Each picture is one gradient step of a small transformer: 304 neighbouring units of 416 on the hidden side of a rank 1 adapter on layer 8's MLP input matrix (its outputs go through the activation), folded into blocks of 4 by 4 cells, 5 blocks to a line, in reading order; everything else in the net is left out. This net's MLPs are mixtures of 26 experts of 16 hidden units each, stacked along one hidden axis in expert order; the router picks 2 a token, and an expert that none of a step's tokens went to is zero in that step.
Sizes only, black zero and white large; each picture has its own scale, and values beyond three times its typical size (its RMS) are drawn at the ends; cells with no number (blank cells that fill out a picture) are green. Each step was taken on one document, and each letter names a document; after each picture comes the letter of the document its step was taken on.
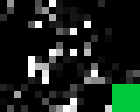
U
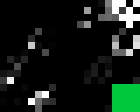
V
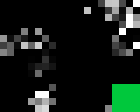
V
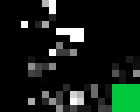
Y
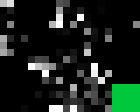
U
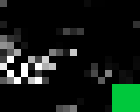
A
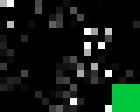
U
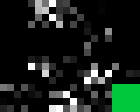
U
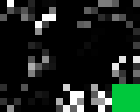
Y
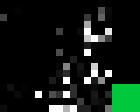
U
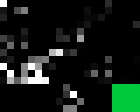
A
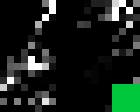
V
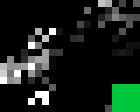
V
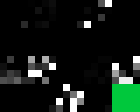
Y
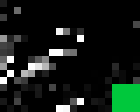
A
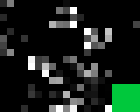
U
